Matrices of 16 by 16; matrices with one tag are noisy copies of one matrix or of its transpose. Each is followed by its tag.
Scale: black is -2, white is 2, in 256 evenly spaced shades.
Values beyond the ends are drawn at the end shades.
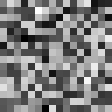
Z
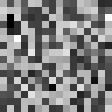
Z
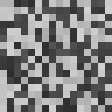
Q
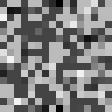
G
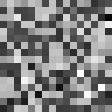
Z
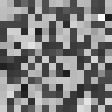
Q
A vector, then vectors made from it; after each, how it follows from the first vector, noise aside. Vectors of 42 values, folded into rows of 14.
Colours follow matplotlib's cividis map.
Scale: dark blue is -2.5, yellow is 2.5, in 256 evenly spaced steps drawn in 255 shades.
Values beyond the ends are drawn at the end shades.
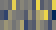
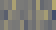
shrunk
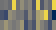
copied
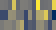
copied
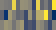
copied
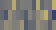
shrunk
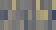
shrunk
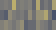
shrunk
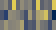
copied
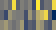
copied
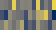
copied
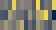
copied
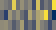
copied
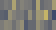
shrunk
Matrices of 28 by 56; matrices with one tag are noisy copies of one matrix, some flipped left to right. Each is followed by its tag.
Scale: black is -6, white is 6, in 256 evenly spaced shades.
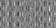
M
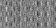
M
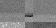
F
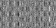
M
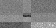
F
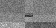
F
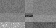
F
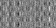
M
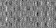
M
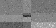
F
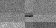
F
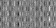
M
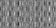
M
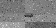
F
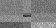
F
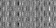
M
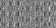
M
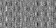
M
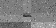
F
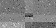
F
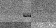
F
